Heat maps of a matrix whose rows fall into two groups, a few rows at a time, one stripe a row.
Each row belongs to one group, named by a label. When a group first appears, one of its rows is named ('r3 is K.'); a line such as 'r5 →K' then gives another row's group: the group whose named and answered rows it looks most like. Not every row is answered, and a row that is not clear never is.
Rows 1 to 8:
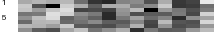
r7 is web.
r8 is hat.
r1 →web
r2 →hat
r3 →web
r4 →web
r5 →web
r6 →web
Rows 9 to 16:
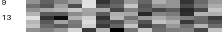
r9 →hat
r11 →web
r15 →hat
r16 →web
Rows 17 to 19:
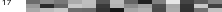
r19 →web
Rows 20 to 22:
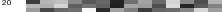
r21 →web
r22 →hat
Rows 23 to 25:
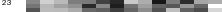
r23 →web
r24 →web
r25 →web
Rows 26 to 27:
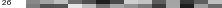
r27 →hat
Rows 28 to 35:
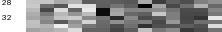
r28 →web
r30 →hat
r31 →hat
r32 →web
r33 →hat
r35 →web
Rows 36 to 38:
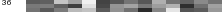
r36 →hat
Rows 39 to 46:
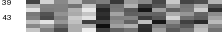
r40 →hat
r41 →hat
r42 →hat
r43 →hat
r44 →web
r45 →hat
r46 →hat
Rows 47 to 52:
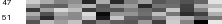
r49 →web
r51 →hat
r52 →web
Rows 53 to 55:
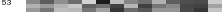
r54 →web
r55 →web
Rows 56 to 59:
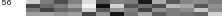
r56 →hat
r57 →hat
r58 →hat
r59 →web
